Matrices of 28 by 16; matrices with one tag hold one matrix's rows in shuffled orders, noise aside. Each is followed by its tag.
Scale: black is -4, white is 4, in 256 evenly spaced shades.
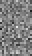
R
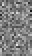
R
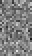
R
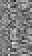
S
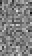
R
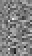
S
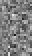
S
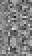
S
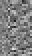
S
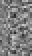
S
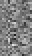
S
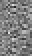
S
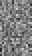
R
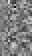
S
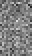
R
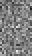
R
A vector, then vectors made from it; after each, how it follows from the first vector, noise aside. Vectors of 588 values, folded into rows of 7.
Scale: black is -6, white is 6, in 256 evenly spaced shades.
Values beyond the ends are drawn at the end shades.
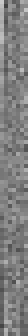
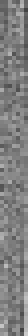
reversed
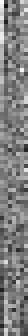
scaled up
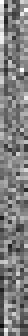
scaled up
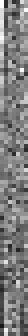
scaled up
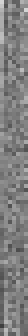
copied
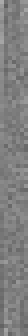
shrunk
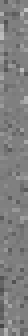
partly zeroed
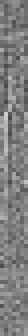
wrapped around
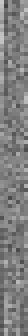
copied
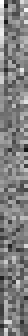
scaled up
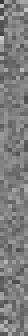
sign-scrambled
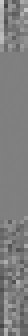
partly zeroed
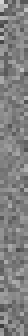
sign-scrambled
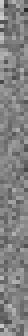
sign-scrambled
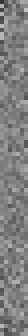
sign-scrambled
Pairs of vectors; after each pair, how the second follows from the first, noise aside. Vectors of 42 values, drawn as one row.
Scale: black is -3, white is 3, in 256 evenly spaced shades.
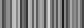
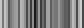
shuffled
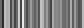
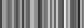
shuffled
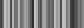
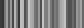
shuffled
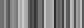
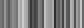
copied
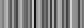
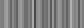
shrunk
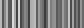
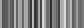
shuffled
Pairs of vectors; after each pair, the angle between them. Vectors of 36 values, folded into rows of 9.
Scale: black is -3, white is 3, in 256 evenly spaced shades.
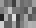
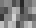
partly aligned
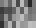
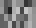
partly aligned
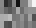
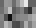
partly opposed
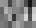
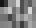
orthogonal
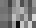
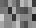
partly opposed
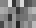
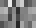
nearly parallel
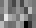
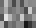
nearly parallel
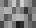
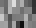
partly aligned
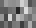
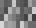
partly opposed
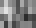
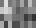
nearly parallel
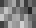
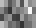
nearly opposite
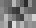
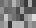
nearly parallel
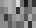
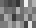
nearly opposite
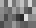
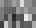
partly aligned
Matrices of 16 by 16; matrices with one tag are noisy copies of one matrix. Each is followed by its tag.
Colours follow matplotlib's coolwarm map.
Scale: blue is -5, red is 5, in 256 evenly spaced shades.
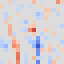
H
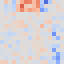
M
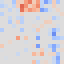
M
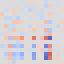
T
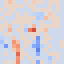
H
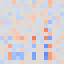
T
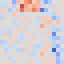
M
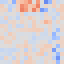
M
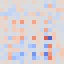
T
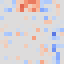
M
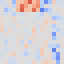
M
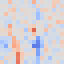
H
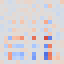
T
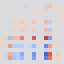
T
